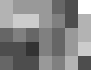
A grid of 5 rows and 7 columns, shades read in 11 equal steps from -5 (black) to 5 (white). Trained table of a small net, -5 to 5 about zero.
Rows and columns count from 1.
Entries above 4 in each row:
1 0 0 0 0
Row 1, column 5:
-1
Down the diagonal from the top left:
2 3 -1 0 0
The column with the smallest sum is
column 5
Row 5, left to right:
-1 -2 -2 1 0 2 -2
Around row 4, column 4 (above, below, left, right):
0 1 -3 -1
